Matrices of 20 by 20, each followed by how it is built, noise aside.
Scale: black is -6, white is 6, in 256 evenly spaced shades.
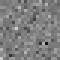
noise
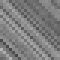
Toeplitz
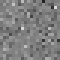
noise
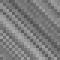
Toeplitz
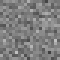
noise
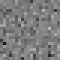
noise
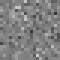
noise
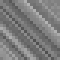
Toeplitz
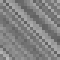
Toeplitz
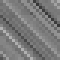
Toeplitz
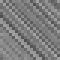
Toeplitz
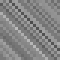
Toeplitz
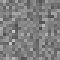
noise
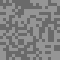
noise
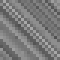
Toeplitz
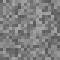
noise
